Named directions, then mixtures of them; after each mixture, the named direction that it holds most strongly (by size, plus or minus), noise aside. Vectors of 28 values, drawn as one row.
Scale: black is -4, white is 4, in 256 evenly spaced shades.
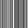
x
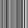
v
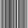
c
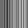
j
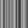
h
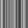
h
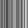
v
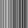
j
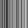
j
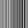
j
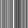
x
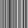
v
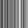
h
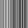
j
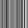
v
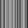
c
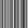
x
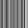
v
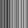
j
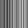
j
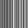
j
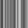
h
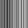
j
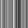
h
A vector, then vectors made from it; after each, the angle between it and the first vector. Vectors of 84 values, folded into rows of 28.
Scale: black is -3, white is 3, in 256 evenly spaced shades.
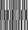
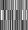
orthogonal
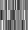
orthogonal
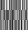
nearly parallel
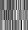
partly aligned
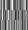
orthogonal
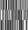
orthogonal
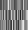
orthogonal
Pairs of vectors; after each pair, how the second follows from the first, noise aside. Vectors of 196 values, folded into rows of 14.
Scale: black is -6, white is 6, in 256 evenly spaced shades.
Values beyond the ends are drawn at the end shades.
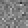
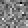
scaled up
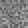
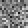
scaled up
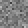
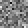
scaled up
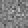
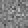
copied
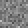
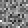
scaled up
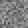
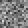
scaled up
